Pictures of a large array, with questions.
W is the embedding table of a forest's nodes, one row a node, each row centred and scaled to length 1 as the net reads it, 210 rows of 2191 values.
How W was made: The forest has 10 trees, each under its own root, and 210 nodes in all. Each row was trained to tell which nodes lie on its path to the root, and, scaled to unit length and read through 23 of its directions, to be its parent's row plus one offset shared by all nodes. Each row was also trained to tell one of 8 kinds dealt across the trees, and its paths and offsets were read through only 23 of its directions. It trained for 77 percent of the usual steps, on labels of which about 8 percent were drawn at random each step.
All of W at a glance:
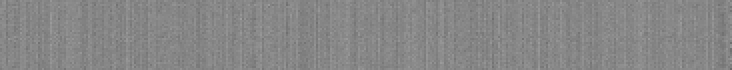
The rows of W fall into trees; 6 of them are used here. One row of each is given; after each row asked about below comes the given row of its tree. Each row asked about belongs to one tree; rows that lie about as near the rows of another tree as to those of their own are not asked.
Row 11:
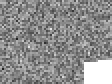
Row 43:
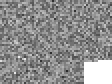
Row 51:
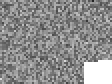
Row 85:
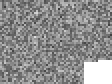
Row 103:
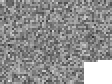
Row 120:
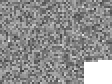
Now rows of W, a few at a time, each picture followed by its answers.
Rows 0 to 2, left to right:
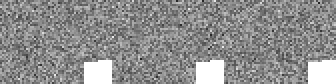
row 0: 103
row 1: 11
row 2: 120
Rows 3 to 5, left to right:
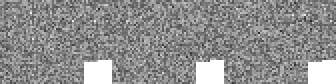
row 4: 85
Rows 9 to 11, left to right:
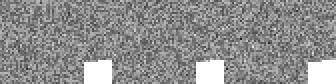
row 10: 120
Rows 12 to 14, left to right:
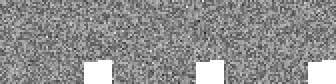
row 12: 43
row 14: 103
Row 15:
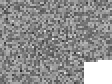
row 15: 120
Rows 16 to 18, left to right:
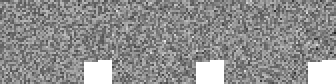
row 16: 103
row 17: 103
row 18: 103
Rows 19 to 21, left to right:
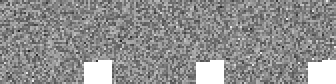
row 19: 11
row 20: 103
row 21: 11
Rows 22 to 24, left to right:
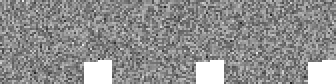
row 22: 43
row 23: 51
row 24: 51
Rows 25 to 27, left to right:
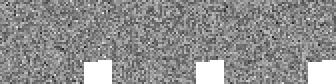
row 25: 11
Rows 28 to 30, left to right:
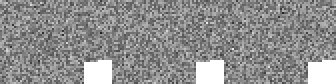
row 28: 120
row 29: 120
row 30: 120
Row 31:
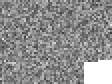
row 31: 103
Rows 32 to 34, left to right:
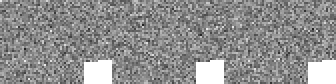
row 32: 11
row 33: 51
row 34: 11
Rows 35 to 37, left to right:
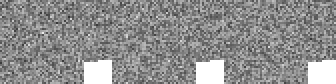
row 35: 51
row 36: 11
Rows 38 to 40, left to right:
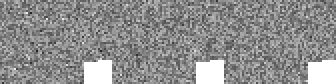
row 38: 43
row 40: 51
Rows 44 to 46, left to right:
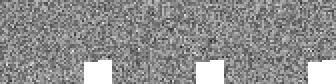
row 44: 51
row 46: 51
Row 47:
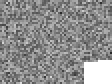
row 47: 103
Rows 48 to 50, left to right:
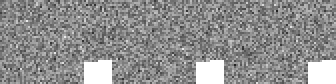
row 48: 103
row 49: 43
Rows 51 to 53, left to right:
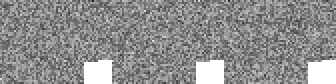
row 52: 103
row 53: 51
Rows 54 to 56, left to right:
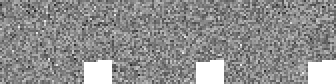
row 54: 103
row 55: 51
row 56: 103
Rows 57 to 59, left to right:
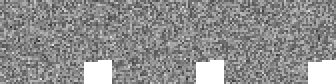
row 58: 120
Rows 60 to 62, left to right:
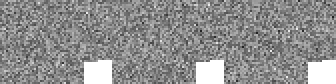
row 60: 103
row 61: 11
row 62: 51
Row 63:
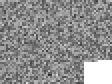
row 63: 43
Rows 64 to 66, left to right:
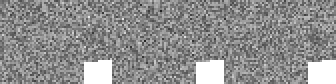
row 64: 103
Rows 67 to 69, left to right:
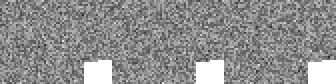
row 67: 103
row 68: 51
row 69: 43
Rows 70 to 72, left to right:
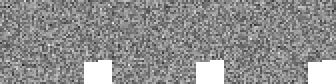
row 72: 103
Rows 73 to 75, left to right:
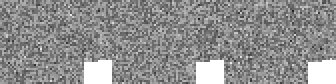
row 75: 51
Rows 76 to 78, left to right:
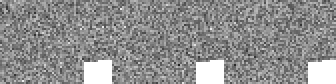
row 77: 51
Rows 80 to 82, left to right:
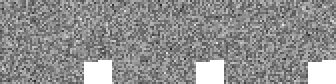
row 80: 43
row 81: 11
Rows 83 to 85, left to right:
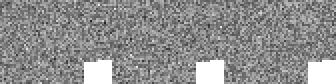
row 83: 103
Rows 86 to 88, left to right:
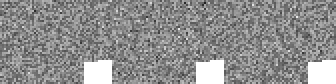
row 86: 103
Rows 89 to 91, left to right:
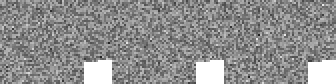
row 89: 103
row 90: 43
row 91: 103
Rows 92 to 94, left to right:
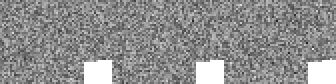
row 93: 85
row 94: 51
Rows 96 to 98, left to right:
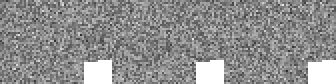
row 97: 51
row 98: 103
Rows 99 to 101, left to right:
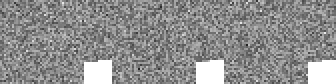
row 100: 103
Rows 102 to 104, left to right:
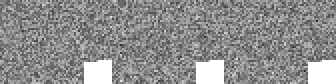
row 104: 103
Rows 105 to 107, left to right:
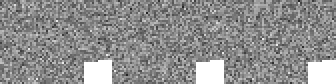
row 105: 51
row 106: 11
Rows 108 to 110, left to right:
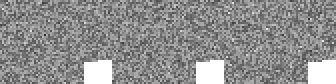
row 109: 120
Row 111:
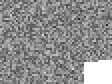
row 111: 11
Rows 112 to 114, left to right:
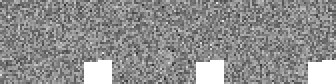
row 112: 120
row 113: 11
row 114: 103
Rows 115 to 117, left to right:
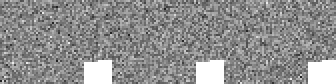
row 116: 103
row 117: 103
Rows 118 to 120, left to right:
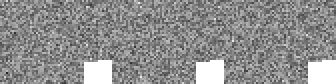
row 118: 103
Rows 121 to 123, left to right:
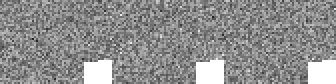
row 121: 51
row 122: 11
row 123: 43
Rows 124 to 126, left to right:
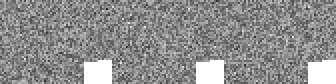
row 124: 43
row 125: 103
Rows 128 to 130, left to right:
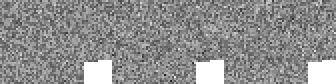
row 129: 51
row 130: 51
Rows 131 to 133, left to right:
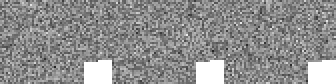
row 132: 43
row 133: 103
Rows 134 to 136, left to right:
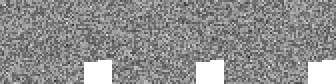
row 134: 103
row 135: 51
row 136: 120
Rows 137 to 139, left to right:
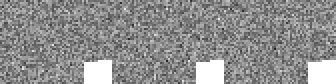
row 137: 51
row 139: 43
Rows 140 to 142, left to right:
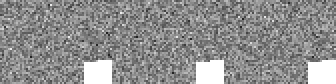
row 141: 51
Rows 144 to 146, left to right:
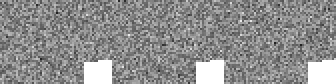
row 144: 51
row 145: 43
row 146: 103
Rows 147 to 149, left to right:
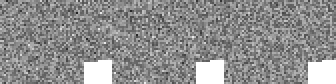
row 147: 11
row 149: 51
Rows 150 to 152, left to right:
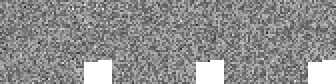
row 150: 11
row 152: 120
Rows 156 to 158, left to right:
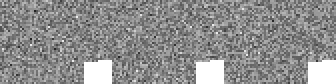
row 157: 43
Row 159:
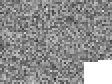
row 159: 51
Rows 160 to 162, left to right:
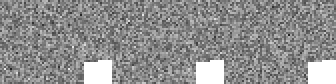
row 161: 51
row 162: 103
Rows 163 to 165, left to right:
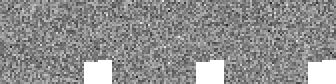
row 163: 51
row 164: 103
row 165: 103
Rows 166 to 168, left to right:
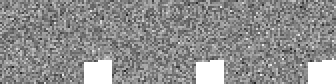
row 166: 11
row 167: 51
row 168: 11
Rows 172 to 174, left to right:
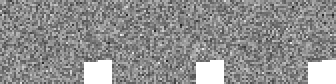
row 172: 51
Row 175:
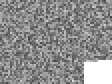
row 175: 43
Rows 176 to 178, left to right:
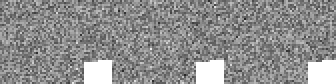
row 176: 103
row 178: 51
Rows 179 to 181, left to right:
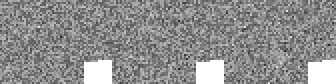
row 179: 120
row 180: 51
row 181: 11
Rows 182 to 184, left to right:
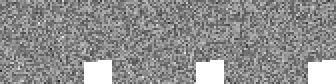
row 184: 103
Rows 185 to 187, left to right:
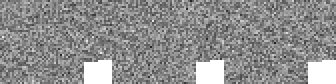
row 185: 51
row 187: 43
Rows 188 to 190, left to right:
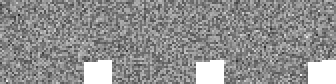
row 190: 43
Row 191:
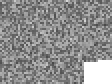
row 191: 103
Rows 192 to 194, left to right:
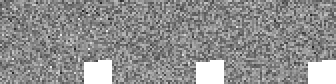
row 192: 51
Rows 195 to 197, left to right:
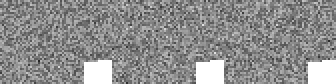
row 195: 85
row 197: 51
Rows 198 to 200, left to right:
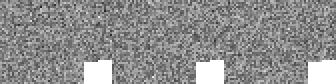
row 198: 51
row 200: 120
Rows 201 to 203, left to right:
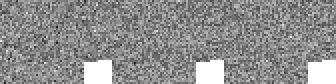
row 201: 51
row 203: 103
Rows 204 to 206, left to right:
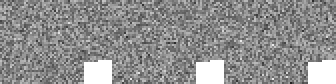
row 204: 85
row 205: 11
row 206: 51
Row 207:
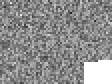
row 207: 51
